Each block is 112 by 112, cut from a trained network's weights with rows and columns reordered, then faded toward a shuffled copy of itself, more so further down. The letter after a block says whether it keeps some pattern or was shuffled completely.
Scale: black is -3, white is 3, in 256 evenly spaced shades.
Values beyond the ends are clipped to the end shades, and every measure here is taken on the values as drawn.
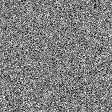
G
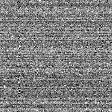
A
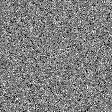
G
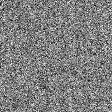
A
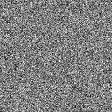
A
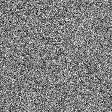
G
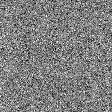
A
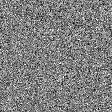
A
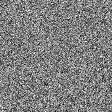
G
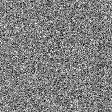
A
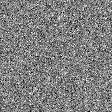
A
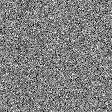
G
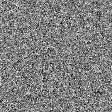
A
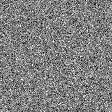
G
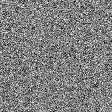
A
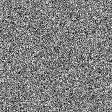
G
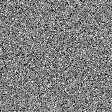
G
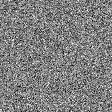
G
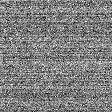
A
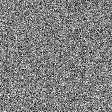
A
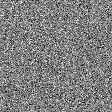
G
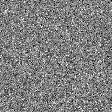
A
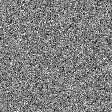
G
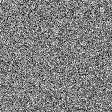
G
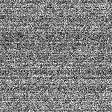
A
